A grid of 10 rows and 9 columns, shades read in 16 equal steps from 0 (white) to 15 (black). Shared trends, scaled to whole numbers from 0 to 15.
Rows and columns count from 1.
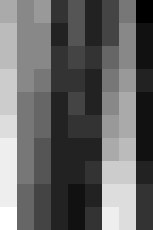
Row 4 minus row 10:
3 -2 -3 -1 -2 1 7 4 1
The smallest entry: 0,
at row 10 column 1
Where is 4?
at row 2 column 1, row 3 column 1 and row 7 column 8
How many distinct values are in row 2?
6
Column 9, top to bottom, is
15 14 14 13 14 14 14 13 12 12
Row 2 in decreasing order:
14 13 13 11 10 7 7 7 4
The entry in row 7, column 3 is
10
